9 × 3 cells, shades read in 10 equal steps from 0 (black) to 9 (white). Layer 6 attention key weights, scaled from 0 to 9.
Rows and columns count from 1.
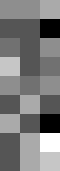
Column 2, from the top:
5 3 3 3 4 6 3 6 6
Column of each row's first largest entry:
3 1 3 1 1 2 1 3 3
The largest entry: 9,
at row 8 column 3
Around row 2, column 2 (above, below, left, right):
5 3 3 0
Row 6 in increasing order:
3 3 6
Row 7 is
6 3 0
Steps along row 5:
down up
